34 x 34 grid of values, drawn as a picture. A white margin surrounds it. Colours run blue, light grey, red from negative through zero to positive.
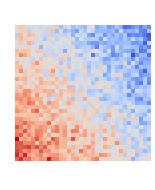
There are no regular stripes. The bottom left is the ninth with the highest average. No row or column stands out. There is an overall slope up to the bottom left. On average the colour sits 50% of the way up the scale. The ninth with the lowest average is the top right. Fine speckle covers the field.
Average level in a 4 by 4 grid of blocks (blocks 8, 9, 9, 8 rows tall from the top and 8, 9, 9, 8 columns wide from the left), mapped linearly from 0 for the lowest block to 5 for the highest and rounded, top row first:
3210 / 3321 / 4321 / 5432
